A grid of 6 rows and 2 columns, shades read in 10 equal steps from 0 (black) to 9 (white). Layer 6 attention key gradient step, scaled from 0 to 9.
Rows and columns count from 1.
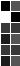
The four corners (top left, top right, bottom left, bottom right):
0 3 1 3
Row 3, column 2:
2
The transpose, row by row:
0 9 2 1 2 1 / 3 0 2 3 2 3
